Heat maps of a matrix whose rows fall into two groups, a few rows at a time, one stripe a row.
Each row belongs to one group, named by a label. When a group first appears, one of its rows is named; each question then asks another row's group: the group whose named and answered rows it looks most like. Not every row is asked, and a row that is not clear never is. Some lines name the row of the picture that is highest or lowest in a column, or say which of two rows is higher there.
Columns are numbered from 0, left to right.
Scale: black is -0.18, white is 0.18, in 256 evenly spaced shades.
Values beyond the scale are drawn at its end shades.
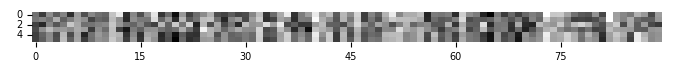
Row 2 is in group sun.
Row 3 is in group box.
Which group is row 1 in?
box
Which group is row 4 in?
box
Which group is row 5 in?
box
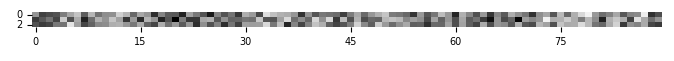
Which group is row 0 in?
sun
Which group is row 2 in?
sun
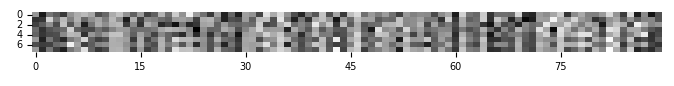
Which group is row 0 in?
sun
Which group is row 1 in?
box
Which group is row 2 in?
box
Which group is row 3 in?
sun
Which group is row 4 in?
sun
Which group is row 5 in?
sun
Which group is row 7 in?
sun
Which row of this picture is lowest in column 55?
6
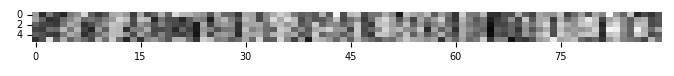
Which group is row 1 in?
sun
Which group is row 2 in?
sun
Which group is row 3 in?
box
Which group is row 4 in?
sun
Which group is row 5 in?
box
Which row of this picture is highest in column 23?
0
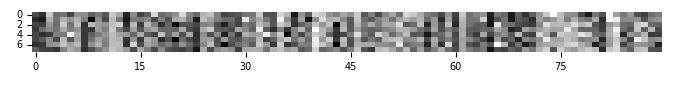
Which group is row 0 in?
box
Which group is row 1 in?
box
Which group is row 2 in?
box
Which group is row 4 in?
sun
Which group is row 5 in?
box
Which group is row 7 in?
sun
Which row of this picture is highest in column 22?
4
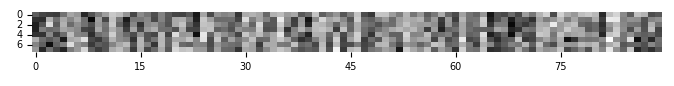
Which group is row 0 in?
sun
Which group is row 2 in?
box
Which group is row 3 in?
box
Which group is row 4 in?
sun
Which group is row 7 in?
sun
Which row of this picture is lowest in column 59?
5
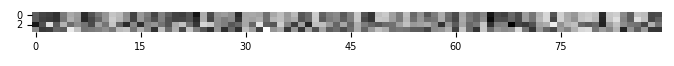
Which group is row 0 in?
sun
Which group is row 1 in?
sun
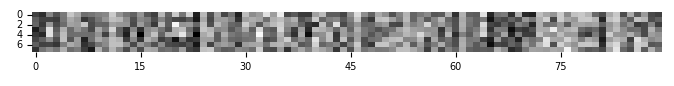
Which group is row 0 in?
sun
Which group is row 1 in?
sun
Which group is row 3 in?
box
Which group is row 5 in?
box
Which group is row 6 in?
sun
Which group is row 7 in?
box
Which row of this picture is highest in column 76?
7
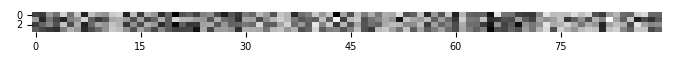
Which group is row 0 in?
box
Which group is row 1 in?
sun
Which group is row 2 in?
box
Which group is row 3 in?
sun
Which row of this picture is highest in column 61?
1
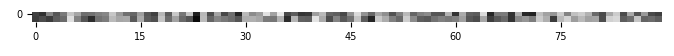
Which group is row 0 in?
sun
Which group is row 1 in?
sun
